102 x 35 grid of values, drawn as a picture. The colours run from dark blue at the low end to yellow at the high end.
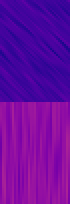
The table splits into 2 rows of 1 panel. Panel 1,1: very low, slanting down to the right, faint in contrast. Panel 2,1: low, streaked downward, faint in contrast.
